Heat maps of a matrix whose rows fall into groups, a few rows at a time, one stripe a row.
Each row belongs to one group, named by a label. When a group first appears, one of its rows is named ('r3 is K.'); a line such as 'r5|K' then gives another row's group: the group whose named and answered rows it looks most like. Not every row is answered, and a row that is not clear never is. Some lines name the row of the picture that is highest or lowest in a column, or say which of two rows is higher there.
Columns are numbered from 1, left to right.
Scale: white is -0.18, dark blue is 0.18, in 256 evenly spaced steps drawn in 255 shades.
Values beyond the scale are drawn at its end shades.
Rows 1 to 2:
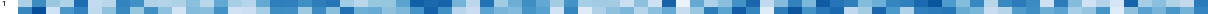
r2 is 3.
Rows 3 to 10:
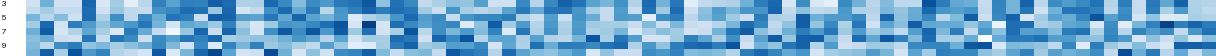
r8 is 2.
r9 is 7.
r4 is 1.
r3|1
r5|2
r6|3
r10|1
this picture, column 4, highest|10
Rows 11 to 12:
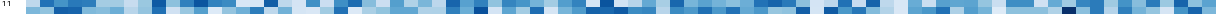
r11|1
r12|7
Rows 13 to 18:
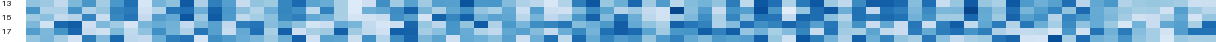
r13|2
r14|2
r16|7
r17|7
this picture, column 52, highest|16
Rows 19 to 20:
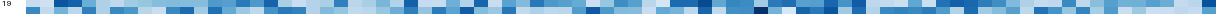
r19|7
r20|2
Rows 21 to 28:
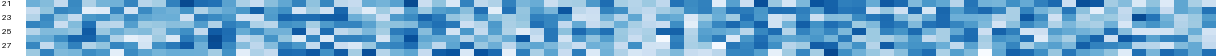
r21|2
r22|7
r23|3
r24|3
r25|2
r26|1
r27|2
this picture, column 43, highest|22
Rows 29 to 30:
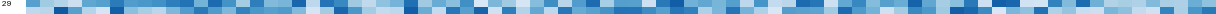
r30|7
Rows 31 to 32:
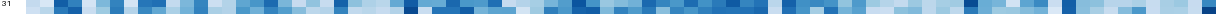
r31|7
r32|7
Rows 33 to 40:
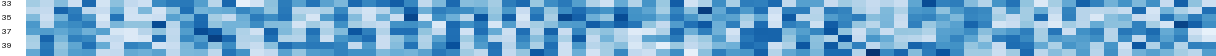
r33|1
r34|7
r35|7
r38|1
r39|3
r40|3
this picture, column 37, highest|40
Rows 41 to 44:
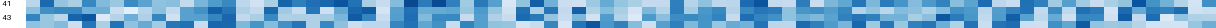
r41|3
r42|1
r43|1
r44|2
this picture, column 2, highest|41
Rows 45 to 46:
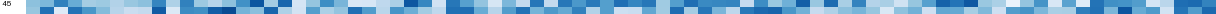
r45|7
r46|1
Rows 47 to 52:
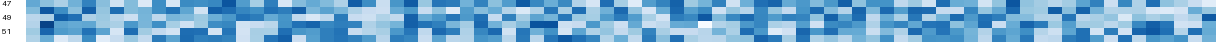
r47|1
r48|2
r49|7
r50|3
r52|1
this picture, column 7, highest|48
